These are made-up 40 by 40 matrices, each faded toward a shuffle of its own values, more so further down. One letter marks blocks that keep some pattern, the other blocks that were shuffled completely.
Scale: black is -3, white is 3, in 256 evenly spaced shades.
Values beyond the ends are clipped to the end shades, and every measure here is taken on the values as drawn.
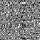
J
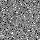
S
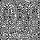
J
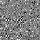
J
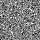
S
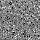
S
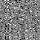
J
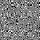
J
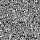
S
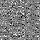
J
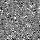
S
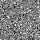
S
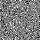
S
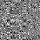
J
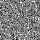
S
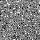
S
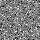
S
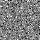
S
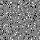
J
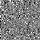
J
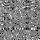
J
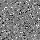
S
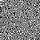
J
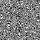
J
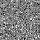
J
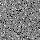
S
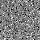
S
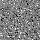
S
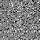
J
